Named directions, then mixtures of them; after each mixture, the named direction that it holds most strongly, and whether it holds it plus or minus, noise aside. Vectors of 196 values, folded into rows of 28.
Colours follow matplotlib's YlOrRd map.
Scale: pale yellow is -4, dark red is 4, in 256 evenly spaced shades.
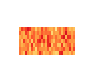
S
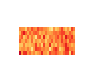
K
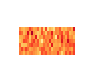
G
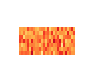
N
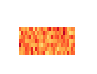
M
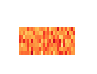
N, plus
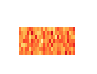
G, plus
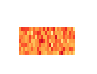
G, minus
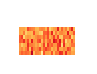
N, plus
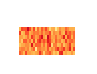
S, plus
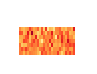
G, plus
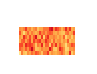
K, minus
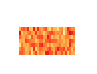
M, minus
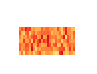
S, plus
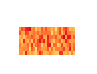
S, plus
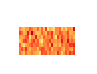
G, plus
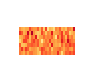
G, plus
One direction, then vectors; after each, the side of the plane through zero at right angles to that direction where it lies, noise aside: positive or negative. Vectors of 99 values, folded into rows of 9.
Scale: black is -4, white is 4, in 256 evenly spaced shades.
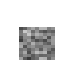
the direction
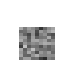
negative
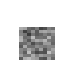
negative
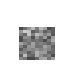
positive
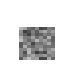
negative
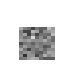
negative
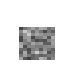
positive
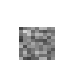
positive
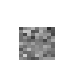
positive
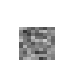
negative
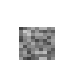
positive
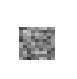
positive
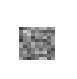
positive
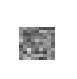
negative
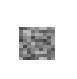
positive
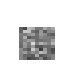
positive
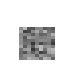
negative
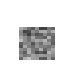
negative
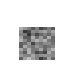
negative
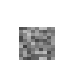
positive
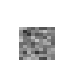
negative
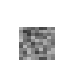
negative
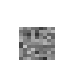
negative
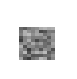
positive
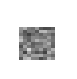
negative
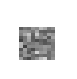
positive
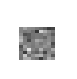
negative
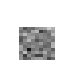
positive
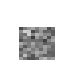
positive
